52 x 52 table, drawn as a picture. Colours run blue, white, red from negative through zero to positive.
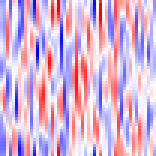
The middle right is the smoothest part. No overall slope runs across the table. The grain runs up and down. The histogram is bell-shaped.
